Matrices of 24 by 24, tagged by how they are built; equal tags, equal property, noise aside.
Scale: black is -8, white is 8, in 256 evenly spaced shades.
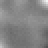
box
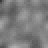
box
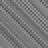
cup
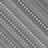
cup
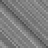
cup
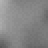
box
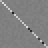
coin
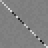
coin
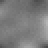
box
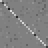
coin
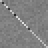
coin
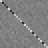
coin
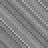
cup
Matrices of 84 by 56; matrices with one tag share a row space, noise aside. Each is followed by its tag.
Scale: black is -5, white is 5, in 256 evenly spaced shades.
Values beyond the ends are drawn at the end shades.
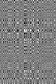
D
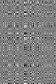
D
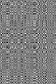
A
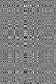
D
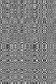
A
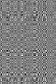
A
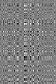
D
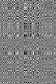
D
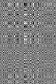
D
